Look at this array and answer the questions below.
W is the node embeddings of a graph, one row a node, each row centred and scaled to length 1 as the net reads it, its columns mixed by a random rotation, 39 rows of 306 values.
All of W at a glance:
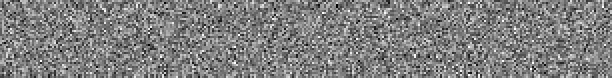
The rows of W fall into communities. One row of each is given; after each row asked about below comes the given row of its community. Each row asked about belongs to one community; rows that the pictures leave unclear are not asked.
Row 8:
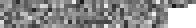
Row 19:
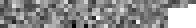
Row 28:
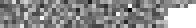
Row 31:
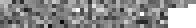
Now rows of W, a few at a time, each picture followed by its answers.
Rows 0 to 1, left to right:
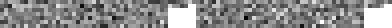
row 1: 31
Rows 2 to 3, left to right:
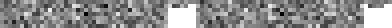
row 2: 28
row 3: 28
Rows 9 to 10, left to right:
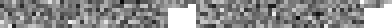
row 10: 8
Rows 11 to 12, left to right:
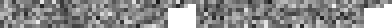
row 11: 31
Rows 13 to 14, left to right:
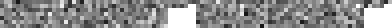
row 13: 8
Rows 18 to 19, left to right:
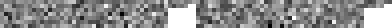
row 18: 8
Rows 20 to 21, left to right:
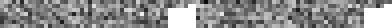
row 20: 31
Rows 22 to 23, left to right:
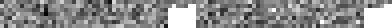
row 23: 31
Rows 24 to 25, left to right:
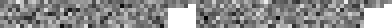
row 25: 8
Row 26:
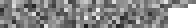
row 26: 19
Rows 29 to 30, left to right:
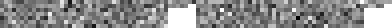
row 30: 19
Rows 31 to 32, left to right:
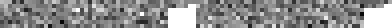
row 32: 19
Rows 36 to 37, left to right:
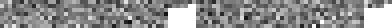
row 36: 19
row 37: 31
